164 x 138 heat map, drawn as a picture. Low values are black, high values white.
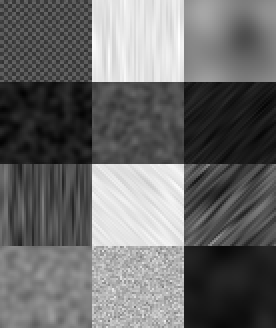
The table splits into 4 rows of 3 panels. Panel 1,1: low, checkered. Panel 1,2: very high, streaked downward, faint in contrast. Panel 1,3: middling, smooth. Panel 2,1: very low, blotchy, faint in contrast. Panel 2,2: low, blotchy, faint in contrast. Panel 2,3: very low, slanting up to the right, faint in contrast. Panel 3,1: low, streaked downward. Panel 3,2: very high, slanting down to the right, faint in contrast. Panel 3,3: low, slanting up to the right. Panel 4,1: middling, blotchy, faint in contrast. Panel 4,2: high, fine-grained. Panel 4,3: very low, smooth, faint in contrast.
